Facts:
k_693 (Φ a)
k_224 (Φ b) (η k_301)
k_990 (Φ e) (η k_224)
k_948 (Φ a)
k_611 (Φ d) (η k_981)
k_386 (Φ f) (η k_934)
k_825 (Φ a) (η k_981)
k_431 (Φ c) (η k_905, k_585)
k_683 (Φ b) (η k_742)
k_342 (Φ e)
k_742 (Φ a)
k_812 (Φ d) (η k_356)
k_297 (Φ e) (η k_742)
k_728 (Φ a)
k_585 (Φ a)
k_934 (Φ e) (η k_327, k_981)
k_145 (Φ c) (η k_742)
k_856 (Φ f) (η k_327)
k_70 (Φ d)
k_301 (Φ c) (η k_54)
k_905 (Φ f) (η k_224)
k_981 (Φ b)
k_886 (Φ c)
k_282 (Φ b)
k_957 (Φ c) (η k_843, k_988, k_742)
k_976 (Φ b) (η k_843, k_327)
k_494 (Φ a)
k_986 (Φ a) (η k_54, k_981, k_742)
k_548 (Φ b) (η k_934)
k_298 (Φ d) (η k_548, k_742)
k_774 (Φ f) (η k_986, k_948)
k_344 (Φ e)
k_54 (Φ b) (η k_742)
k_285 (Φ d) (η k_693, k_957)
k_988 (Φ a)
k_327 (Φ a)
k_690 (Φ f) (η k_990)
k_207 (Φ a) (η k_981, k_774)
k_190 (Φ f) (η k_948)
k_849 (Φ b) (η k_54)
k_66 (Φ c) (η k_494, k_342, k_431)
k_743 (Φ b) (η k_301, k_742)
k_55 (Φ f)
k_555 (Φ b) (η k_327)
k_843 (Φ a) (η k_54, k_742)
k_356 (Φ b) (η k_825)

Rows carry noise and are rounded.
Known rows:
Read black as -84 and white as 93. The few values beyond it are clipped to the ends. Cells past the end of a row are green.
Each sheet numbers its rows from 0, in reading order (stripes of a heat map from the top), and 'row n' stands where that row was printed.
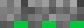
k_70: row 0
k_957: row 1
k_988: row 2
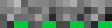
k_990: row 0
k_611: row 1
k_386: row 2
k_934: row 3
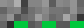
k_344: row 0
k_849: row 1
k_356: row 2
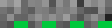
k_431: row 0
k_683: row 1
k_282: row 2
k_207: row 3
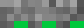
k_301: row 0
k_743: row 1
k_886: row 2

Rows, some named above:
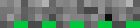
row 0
k_285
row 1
k_774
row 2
k_298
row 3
k_825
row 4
k_190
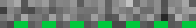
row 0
k_297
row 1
k_145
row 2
k_849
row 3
k_812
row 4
k_905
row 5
k_981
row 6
k_224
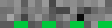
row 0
k_976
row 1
k_70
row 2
k_825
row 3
k_843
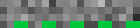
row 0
k_54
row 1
k_742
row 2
k_683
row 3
k_690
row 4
k_611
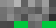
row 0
k_190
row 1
k_327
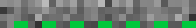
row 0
k_986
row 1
k_990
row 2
k_66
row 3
k_55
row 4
k_66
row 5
k_743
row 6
k_548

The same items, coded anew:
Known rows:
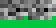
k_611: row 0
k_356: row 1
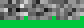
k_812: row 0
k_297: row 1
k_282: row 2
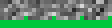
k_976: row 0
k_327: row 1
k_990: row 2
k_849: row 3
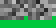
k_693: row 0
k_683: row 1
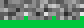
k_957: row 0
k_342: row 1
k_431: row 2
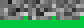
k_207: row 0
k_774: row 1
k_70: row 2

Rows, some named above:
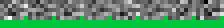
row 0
k_690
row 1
k_298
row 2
k_55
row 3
k_934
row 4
k_66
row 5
k_934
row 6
k_849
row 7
k_190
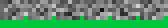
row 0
k_976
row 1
k_224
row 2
k_285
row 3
k_981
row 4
k_905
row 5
k_548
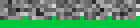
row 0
k_825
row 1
k_905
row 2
k_70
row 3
k_683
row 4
k_145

